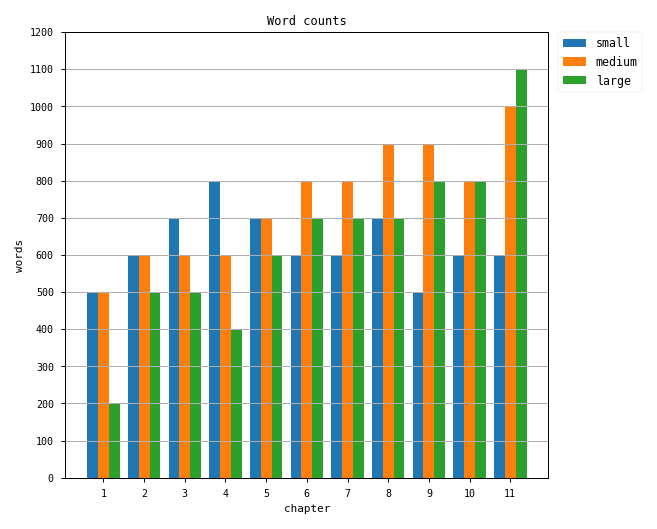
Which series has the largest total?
medium
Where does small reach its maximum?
4
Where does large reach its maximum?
11
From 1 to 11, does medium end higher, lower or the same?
higher
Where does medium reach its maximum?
11
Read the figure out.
Title: Word counts
x-axis: chapter, ticks 1 2 3 4 5 6 7 8 9 10 11
y-axis: words, ticks 0 100 200 300 400 500 600 700 800 900 1000 1100 1200
Legend: small, medium, large
Values:
small: 500 600 700 800 700 600 600 700 500 600 600
medium: 500 600 600 600 700 800 800 900 900 800 1000
large: 200 500 500 400 600 700 700 700 800 800 1100
